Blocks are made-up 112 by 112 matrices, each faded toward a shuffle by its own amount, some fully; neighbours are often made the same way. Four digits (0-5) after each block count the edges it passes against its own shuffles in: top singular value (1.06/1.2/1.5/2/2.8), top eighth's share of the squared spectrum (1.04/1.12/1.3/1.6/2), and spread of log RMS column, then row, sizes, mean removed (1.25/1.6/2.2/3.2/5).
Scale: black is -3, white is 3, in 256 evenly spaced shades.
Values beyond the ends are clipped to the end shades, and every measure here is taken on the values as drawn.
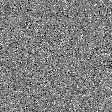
2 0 0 0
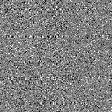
4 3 2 2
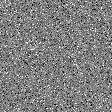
0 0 0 0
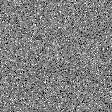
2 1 0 0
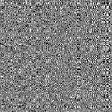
5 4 3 3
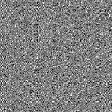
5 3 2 2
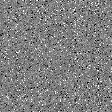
3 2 2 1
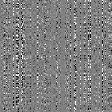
5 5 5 2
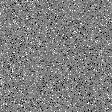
1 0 0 0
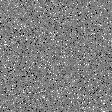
1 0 0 0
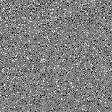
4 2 0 1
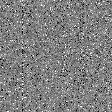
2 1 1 0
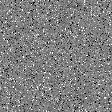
0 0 1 0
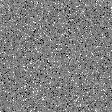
1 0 1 0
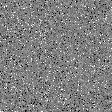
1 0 1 0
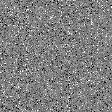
1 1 2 0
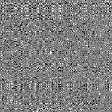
5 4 3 3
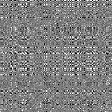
5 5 3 4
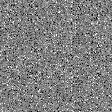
3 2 1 1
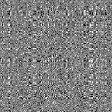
5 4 3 3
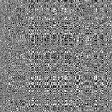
5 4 4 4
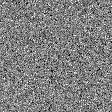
0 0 0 0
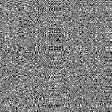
5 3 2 2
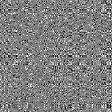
5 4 3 3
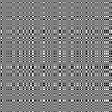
5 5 5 5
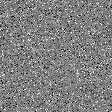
0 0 0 0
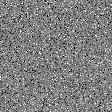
0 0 0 0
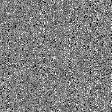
1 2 3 0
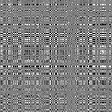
5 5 4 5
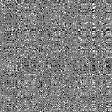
5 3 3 3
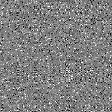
4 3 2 2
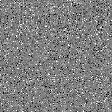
4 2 1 1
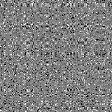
5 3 3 3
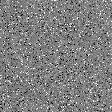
3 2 0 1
